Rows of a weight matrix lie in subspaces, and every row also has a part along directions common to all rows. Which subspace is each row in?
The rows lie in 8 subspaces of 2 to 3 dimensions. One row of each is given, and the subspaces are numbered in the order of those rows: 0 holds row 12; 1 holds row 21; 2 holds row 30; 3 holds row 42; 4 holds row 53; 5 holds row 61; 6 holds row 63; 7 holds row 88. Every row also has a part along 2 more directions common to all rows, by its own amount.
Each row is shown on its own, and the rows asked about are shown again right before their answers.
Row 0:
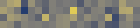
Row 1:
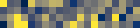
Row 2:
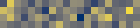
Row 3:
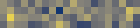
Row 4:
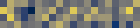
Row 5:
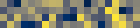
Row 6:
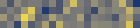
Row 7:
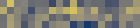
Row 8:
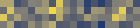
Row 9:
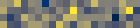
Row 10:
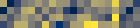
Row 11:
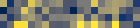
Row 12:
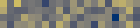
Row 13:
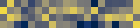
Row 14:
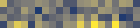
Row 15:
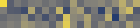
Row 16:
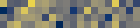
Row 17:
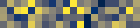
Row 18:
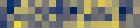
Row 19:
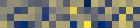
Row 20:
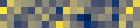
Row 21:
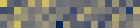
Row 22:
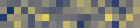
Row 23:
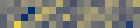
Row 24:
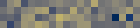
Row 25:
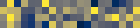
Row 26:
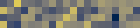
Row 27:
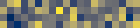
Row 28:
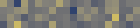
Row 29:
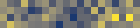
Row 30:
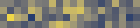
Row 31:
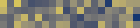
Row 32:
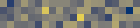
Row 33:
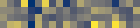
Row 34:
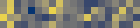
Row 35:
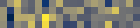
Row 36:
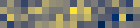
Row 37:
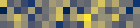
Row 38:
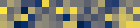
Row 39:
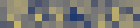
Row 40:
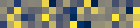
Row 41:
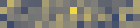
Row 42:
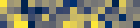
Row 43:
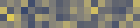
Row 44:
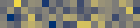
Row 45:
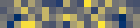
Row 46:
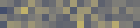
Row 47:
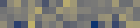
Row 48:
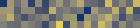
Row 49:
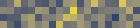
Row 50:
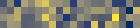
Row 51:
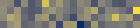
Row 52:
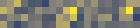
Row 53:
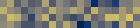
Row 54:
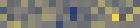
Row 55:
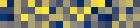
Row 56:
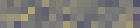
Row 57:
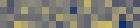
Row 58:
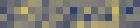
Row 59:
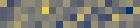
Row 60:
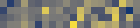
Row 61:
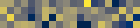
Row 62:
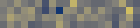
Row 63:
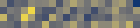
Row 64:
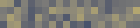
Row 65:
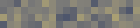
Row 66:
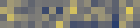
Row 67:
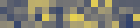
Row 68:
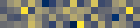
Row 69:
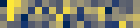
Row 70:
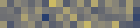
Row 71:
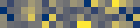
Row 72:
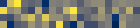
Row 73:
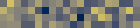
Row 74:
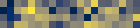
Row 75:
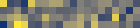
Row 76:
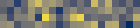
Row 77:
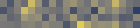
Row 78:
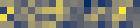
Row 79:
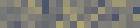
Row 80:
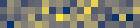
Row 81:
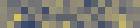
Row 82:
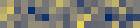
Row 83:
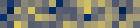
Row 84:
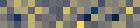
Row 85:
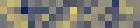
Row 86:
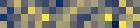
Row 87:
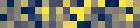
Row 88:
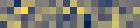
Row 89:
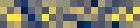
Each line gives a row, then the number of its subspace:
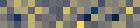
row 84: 7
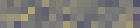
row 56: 6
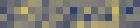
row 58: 0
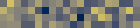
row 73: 1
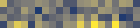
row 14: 3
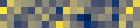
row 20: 7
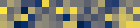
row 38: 6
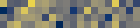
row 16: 1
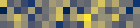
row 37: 7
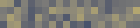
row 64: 7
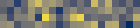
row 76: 0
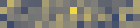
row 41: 2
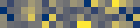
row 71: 5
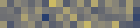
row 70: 5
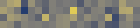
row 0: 3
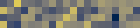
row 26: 7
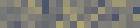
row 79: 2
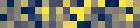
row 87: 1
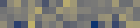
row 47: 3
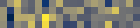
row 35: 0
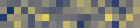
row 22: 4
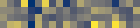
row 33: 3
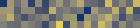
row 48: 1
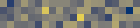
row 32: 1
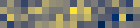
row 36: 2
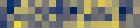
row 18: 4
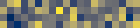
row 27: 6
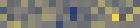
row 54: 2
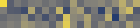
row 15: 0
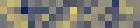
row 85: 3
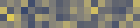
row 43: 4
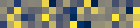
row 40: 5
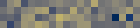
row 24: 2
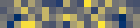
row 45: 5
